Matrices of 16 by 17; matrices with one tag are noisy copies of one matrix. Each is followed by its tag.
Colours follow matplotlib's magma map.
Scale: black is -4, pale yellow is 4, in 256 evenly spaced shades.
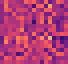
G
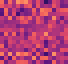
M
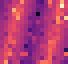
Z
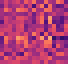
G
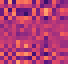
M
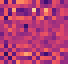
M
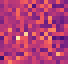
G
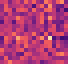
G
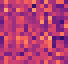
G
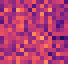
G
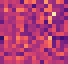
G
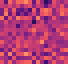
M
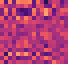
M
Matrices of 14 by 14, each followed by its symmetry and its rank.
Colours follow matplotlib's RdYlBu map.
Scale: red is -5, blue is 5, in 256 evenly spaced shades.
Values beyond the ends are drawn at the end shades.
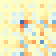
symmetric, rank three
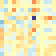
neither, rank three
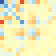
symmetric, rank three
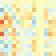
neither, rank two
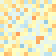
symmetric, full rank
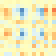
neither, rank two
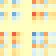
symmetric, rank one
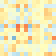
neither, rank three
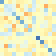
symmetric, full rank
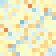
symmetric, full rank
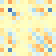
symmetric, rank three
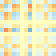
symmetric, rank one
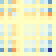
symmetric, rank one
